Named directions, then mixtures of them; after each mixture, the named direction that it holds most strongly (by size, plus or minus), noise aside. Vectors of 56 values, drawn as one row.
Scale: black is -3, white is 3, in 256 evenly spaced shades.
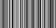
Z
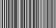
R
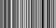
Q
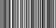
Q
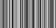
Z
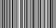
Z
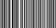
Z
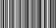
Z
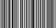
Z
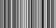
Q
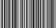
R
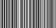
R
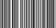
Q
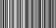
Z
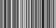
Q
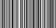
Z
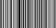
R
